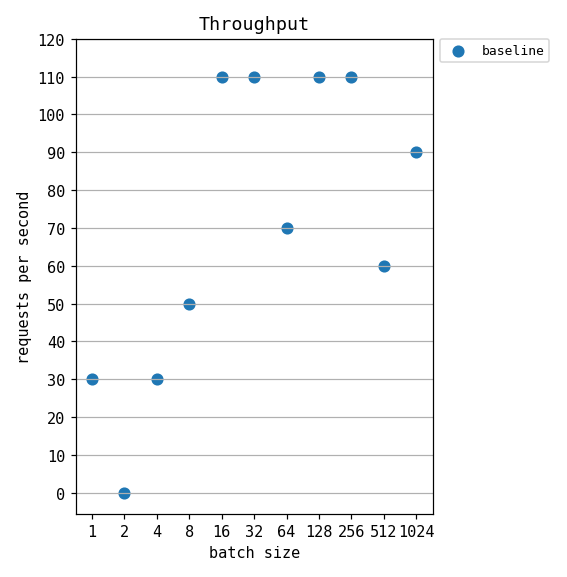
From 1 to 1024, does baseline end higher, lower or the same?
higher
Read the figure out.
Title: Throughput
x-axis: batch size, ticks 1 2 4 8 16 32 64 128 256 512 1024
y-axis: requests per second, ticks 0 10 20 30 40 50 60 70 80 90 100 110 120
Legend: baseline
Values:
baseline: 30 0 30 50 110 110 70 110 110 60 90
